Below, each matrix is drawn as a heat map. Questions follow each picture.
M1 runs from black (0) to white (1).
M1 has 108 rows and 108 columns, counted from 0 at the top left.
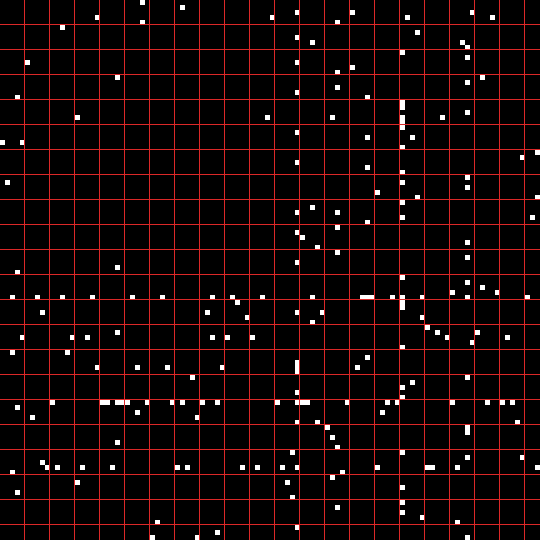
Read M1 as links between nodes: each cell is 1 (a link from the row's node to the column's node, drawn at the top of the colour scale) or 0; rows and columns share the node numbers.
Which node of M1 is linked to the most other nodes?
node 80
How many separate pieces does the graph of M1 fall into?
1
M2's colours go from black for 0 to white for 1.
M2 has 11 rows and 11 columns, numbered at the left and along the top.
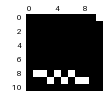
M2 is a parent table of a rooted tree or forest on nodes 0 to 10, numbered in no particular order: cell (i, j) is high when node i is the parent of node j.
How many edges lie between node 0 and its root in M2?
0
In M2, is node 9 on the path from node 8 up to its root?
yes
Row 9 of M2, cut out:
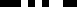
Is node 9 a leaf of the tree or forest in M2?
no
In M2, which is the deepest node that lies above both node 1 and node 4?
8
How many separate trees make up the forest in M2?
2
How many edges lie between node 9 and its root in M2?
0
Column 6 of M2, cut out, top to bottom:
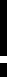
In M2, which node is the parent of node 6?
8
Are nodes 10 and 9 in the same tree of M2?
no
